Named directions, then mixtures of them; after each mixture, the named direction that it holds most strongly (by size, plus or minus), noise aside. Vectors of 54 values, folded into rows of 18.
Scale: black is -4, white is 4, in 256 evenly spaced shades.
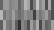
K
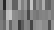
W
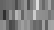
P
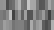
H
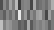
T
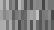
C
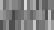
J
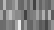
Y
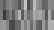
P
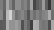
W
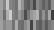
C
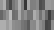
H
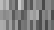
C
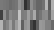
K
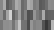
H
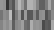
H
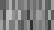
W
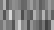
Y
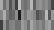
T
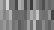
C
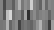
W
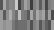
T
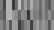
W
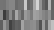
P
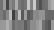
H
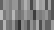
K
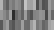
J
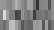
P
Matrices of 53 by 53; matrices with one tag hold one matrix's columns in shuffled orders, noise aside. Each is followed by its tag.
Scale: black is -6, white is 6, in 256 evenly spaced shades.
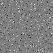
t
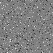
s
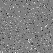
s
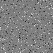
s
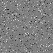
t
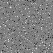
s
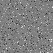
s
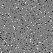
s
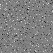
t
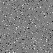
s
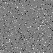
s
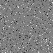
s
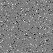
t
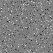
t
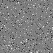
s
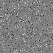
t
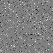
t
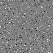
s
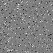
t
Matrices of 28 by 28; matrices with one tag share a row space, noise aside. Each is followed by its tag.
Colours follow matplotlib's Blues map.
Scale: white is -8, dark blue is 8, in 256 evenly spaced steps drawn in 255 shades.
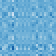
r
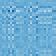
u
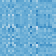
u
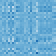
u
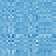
u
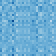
r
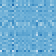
r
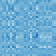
u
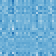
r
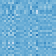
u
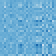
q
